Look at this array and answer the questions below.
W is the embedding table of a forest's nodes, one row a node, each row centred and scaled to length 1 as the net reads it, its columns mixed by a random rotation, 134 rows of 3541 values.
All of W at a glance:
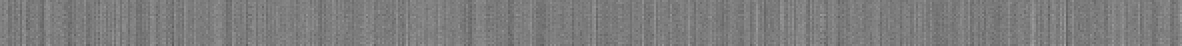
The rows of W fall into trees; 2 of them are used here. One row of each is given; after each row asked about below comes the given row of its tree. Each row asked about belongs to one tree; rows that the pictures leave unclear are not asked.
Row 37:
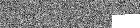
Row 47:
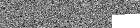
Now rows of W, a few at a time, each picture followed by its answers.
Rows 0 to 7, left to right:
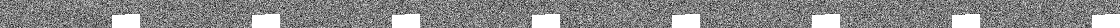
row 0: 47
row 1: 37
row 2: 47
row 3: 37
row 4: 37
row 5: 37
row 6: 37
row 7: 37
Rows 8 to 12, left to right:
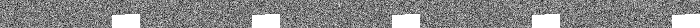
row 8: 47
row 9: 37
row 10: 37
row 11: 47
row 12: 47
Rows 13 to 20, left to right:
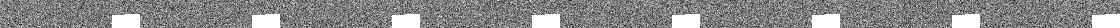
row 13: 37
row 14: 37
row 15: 47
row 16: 37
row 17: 47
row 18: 47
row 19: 37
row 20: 47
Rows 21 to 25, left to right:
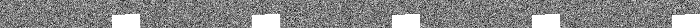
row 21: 47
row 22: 47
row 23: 37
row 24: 47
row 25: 47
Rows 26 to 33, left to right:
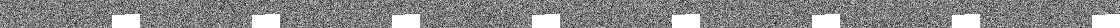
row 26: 37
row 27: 37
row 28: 37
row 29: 47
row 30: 47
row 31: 37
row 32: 47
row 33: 37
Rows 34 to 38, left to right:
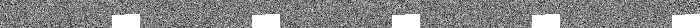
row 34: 47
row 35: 37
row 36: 47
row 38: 37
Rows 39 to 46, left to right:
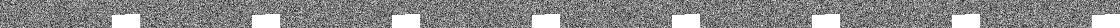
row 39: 47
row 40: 37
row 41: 37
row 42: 47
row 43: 47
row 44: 47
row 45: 47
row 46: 37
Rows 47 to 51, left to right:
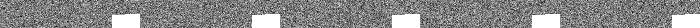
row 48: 37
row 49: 37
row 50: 37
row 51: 37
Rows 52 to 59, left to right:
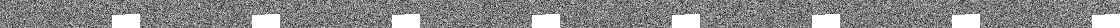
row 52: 47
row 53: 37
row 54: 47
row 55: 37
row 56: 47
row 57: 37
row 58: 47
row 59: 47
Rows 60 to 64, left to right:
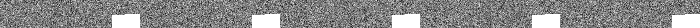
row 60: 47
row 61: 47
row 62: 47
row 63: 37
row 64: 37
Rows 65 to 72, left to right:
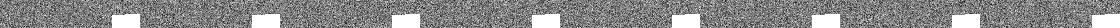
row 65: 47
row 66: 37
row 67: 37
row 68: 47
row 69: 47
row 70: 47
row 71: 37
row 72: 47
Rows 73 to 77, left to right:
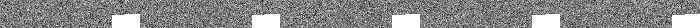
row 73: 47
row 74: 47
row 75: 37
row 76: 37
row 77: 47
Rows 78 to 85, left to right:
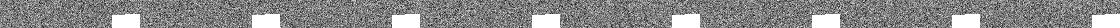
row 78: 37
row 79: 37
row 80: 47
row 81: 37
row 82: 47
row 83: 37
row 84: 47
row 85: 47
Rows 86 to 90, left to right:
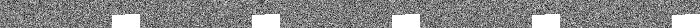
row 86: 37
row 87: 47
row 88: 37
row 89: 47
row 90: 37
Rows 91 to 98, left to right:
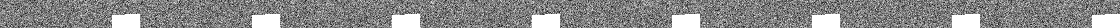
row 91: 47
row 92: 37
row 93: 47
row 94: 47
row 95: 47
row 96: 37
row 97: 37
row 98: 47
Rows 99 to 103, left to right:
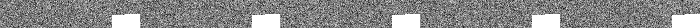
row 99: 47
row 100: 37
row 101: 37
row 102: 37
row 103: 47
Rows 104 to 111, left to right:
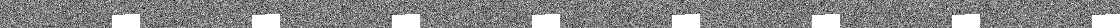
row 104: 37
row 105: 47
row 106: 37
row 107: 37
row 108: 47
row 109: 37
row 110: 47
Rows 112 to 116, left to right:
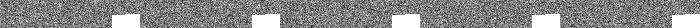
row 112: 37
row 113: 47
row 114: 37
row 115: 37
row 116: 37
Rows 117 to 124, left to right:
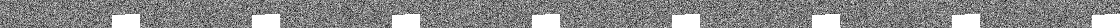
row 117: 37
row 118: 47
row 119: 37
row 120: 37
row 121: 37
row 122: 37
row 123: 47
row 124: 47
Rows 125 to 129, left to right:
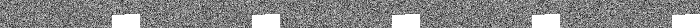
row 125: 47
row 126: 37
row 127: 37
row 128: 47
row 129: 37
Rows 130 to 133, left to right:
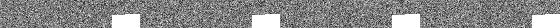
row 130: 37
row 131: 37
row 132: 47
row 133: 37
